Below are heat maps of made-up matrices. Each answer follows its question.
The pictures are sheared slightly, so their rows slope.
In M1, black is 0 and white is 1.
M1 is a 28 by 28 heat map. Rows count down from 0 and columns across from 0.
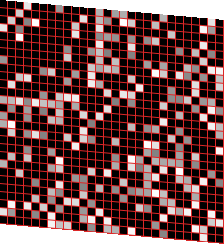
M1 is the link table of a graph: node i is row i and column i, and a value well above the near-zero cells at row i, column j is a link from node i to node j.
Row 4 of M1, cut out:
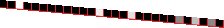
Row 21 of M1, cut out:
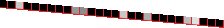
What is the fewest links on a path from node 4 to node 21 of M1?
2
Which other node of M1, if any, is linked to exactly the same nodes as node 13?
node 25
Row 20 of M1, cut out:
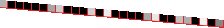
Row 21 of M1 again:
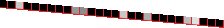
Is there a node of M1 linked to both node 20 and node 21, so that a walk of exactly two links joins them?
yes
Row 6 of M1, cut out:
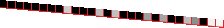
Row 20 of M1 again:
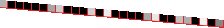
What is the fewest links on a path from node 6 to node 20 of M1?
1
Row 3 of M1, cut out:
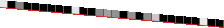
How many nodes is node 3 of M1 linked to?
10
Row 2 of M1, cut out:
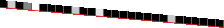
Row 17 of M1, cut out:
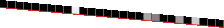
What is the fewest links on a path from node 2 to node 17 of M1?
2
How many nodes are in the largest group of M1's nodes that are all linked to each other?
5
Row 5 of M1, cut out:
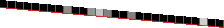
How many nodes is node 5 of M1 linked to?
6
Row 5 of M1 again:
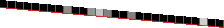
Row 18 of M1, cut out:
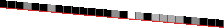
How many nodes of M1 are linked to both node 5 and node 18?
1
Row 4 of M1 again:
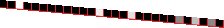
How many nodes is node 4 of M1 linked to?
6
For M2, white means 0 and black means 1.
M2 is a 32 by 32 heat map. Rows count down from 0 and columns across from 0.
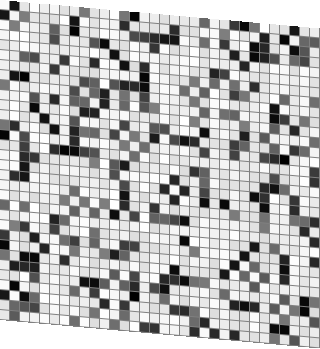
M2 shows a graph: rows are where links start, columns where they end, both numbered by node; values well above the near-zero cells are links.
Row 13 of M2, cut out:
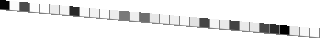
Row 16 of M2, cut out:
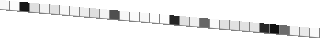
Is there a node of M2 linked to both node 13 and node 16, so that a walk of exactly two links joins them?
yes
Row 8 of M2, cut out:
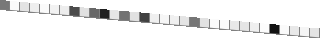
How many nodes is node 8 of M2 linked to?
8
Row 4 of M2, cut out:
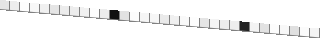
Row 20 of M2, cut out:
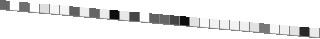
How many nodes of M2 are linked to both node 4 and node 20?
1
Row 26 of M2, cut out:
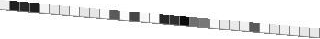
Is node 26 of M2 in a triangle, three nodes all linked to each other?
yes
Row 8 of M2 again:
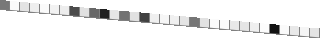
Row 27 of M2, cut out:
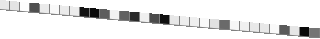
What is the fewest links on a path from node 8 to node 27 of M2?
1
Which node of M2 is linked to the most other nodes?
node 12
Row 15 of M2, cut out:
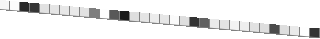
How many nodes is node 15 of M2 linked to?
9
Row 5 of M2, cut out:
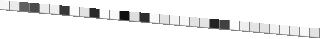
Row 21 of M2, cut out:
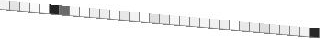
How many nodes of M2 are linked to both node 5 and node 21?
1
